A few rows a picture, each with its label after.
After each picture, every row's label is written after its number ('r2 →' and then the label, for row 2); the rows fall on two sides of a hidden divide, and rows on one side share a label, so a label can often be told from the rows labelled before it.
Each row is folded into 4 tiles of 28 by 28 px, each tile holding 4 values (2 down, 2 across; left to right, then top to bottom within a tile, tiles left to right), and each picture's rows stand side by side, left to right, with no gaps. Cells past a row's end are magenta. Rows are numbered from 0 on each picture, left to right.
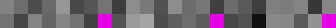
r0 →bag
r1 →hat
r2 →bag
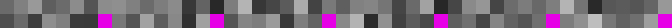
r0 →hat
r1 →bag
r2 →hat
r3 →hat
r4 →hat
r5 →bag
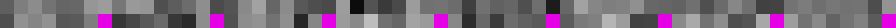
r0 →hat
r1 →hat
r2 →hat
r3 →bag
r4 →bag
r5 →hat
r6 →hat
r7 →bag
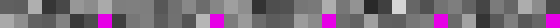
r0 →hat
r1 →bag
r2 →bag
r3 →bag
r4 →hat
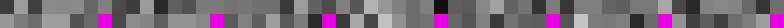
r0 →hat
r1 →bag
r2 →hat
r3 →hat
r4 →bag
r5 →hat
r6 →bag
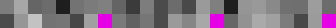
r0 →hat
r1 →bag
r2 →hat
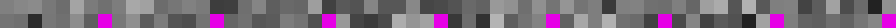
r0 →hat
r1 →hat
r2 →hat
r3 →bag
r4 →hat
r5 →hat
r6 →hat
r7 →bag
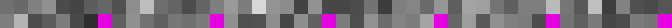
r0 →hat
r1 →hat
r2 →hat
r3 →bag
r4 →hat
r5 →bag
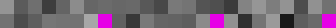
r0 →bag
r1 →bag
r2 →hat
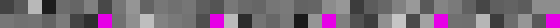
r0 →hat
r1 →hat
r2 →bag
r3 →bag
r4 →bag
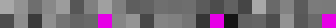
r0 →hat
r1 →hat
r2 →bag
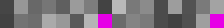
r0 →hat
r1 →bag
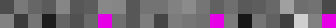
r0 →bag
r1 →bag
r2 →bag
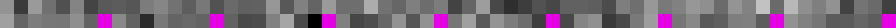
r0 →bag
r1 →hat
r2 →hat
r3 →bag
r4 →hat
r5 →bag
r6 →hat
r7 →hat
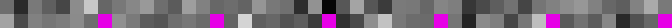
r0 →bag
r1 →hat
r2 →hat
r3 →hat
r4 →bag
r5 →hat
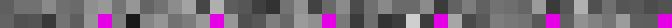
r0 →bag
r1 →bag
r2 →bag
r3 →bag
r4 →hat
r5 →hat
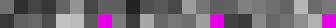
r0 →bag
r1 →bag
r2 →bag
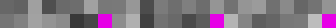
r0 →hat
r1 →hat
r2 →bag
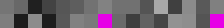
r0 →bag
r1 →bag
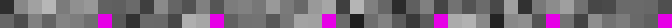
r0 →hat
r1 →bag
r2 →bag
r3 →hat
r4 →bag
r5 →bag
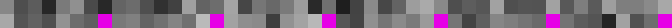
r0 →bag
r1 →bag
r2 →bag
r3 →bag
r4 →bag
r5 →bag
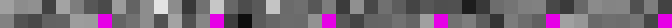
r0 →bag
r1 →bag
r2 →bag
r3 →bag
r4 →bag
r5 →hat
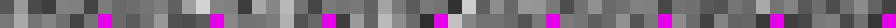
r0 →hat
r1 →hat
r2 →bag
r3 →hat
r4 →hat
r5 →hat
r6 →hat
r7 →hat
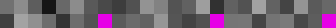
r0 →hat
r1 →hat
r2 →hat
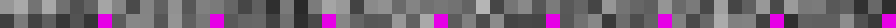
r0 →hat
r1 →bag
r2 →bag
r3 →bag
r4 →hat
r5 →bag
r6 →hat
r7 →hat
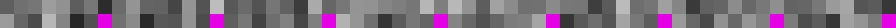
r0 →hat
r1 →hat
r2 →hat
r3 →hat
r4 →bag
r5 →bag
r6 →bag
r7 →bag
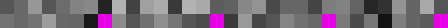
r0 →hat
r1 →hat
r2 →hat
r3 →bag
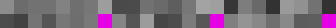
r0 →bag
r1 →bag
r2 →hat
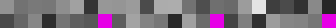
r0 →bag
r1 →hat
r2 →hat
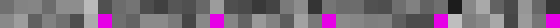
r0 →hat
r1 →bag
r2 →bag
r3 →hat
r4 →hat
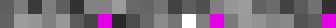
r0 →hat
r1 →bag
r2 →hat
